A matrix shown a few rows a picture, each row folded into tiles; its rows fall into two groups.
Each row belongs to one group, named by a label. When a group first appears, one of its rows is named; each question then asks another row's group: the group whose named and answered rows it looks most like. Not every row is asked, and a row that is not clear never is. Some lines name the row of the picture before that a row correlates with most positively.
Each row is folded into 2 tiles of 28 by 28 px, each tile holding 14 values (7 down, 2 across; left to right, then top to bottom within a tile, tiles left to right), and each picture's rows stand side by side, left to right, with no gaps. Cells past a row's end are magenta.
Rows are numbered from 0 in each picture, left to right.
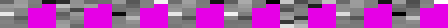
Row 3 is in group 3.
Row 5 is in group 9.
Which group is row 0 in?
3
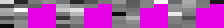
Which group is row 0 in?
9
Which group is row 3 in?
3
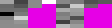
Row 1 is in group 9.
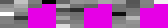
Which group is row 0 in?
3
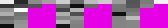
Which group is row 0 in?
9
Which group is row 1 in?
9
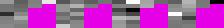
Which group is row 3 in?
3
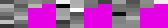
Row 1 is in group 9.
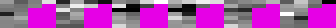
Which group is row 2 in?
9
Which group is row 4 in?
9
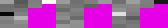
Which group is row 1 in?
9
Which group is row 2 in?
3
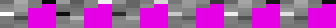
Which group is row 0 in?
3
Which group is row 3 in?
3
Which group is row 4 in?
3
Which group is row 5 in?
3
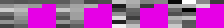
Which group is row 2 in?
9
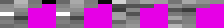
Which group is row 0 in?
3
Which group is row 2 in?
9
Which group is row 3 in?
9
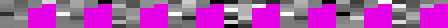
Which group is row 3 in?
3
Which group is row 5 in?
3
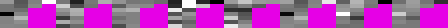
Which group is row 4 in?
9
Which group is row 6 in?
3
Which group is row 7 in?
3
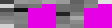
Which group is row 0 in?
9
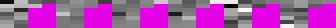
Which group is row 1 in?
3
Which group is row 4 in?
9
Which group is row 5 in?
9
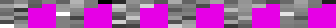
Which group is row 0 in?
9
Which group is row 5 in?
3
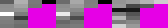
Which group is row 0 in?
3
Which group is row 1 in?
3
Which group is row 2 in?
9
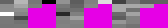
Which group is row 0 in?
3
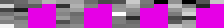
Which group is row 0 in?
9
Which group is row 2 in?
3
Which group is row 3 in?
9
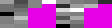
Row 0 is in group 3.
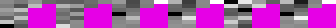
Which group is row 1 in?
9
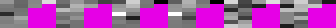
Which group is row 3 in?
3
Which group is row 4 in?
9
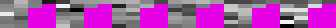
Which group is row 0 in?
3
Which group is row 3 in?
9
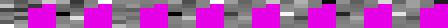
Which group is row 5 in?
3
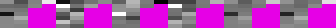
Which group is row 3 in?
9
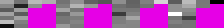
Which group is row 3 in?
3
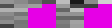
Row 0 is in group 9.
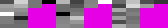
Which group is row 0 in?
3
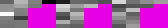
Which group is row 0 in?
3
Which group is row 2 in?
9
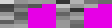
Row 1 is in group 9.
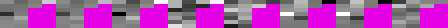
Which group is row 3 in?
9
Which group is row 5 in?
3
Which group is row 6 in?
3
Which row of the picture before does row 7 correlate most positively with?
1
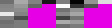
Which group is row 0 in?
3
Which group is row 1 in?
9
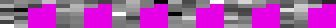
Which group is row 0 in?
9
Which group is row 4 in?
9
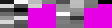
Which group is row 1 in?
3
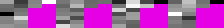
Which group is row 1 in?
9
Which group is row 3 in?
3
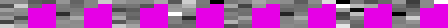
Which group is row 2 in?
9
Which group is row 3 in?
3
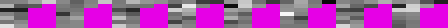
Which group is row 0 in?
9
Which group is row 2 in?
9
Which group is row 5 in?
3
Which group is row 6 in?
9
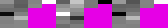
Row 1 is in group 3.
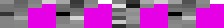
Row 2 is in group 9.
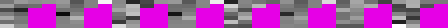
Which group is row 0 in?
9
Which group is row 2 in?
9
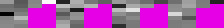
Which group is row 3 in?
3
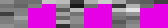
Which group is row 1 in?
9
